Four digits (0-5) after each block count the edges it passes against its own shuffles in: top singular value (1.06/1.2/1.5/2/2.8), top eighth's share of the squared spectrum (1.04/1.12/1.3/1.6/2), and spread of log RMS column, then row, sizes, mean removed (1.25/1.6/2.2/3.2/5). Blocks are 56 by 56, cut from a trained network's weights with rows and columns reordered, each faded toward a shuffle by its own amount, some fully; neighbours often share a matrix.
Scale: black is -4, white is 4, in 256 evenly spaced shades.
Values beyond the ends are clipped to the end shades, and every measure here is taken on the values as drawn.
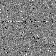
2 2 0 1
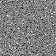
0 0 0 0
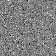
1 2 0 0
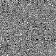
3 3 1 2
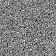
0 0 0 0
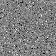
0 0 0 0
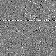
3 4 0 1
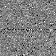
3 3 1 1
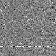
3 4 1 2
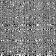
3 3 0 3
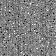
1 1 0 0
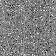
1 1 0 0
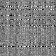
3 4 0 3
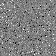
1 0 0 0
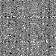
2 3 0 2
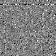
2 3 0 1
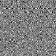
3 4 2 2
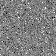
0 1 0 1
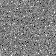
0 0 0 0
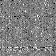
2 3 0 2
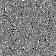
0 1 0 0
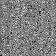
1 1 0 0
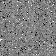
0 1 0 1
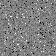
0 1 0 0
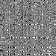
3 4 1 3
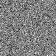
1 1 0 0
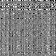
4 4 0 3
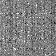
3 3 0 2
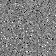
1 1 0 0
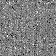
1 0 0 0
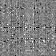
3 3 0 2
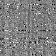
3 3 0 2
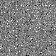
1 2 0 1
